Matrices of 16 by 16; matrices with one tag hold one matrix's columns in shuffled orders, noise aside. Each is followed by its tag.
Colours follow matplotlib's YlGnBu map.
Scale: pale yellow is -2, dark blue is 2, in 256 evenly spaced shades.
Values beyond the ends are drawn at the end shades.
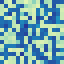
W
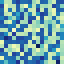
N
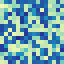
N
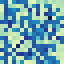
W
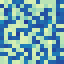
W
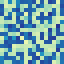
N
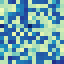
N
